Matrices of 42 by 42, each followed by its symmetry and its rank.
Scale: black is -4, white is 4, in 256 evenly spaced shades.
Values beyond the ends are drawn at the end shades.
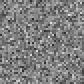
neither, full rank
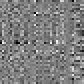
neither, rank five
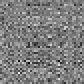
neither, rank five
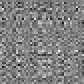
neither, rank five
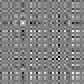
symmetric, rank two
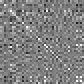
symmetric, rank five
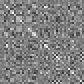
symmetric, rank five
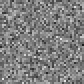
neither, full rank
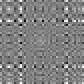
symmetric, rank two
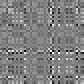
symmetric, rank two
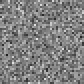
neither, full rank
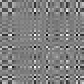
symmetric, rank two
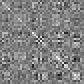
symmetric, rank five
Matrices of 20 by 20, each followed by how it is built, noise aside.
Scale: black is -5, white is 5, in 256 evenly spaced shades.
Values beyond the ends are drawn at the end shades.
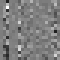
uneven columns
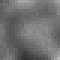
smooth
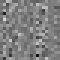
uneven columns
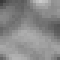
smooth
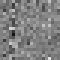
uneven columns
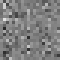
uneven columns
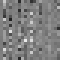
uneven columns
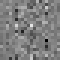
uneven columns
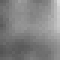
smooth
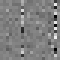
uneven columns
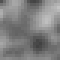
smooth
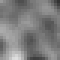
smooth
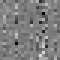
uneven columns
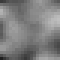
smooth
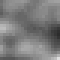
smooth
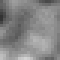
smooth
